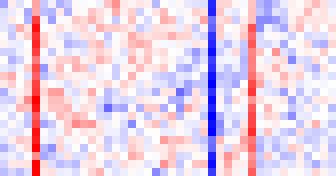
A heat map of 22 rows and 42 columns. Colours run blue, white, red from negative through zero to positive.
Odd lines: columns 5, 27 and 32. Ninth with the lowest average: centre. Histogram: heavy tails on both sides. Grain: streaks running down.
